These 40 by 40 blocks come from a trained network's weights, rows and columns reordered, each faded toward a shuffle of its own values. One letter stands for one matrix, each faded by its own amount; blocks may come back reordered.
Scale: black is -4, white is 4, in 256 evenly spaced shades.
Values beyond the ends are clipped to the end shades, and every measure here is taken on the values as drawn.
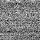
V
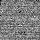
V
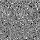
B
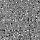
B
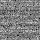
V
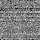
V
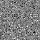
B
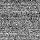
V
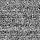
V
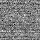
V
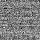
V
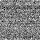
V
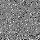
B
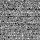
V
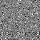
B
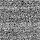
V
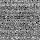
V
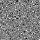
B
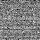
V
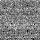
V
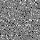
B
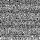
V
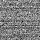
V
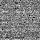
V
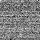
V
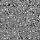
B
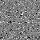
B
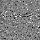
B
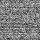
V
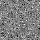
B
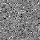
B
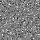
B
